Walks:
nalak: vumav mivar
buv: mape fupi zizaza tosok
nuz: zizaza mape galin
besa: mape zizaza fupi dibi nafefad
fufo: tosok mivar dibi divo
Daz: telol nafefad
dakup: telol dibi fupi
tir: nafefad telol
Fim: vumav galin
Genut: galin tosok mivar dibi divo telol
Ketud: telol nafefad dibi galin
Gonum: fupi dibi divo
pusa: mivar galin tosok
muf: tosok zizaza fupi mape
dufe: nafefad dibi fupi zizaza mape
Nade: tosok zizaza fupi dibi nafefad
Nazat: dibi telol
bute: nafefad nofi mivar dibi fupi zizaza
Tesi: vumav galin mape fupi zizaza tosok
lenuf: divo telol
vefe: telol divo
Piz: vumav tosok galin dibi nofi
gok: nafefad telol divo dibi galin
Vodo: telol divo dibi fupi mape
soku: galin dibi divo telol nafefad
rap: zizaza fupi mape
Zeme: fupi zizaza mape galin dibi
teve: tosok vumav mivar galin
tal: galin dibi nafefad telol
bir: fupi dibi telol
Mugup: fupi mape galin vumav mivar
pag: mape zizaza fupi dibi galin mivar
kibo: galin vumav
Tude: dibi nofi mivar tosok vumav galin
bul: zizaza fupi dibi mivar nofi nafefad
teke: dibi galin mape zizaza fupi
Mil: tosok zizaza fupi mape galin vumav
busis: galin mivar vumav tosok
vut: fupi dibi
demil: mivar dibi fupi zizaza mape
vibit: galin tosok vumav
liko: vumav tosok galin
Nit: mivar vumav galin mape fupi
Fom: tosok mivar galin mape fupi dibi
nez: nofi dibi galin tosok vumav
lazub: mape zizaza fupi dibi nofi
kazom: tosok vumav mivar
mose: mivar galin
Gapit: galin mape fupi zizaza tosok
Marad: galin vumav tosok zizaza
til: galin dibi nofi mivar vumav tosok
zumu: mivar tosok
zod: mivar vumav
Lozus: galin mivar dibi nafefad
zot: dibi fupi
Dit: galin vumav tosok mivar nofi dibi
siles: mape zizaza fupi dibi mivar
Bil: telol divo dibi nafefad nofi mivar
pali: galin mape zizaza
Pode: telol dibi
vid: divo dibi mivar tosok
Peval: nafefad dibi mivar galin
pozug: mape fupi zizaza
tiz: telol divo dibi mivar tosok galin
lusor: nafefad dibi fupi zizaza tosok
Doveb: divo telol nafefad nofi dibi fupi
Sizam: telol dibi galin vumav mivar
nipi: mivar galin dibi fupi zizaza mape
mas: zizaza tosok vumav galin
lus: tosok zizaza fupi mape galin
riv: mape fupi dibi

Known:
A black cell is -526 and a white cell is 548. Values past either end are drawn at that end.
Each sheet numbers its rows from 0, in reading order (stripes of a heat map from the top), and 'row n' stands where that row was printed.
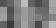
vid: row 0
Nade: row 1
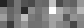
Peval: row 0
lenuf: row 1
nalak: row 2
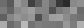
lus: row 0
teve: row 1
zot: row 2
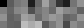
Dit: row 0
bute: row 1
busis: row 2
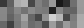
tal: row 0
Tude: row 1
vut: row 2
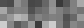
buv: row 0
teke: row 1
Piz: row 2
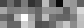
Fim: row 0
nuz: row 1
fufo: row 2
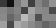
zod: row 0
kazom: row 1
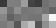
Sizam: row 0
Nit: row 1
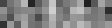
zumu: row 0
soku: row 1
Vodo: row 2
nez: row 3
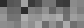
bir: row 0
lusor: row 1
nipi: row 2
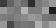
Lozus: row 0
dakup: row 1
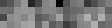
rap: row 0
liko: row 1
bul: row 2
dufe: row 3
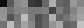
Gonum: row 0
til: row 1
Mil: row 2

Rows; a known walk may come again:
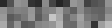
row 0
liko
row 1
mose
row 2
riv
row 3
lazub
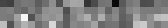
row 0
Nit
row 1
muf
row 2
tiz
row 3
dufe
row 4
Dit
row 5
Gapit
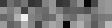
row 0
mas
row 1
pag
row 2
siles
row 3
Doveb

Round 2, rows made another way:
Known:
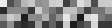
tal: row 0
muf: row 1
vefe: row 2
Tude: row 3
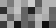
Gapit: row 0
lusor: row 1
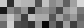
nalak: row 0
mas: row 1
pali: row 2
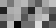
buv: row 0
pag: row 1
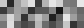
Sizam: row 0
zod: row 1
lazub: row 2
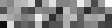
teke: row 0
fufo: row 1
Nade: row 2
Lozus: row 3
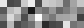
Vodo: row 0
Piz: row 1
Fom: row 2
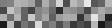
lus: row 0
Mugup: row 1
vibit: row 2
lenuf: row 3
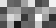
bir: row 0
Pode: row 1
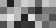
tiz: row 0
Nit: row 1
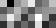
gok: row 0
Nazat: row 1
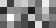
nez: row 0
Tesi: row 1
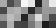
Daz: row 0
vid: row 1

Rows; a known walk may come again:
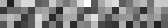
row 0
Peval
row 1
riv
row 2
pozug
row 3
Dit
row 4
rap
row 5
Marad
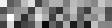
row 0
Nazat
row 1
Gonum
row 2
Gapit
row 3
Mil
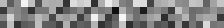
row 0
bute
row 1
kazom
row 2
teve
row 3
fufo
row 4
lazub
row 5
kibo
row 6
muf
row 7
Fom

